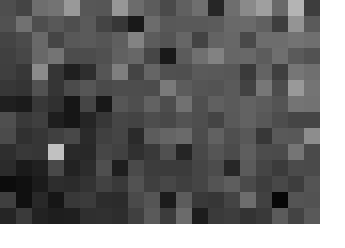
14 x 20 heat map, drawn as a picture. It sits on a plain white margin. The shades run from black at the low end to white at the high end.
On average the colour sits 30% of the way up the scale. No single row or column stands out from its neighbours. No regular stripes run through it. The halves do not mirror each other. The ninth with the highest average is the top right. Values rise toward the top right.
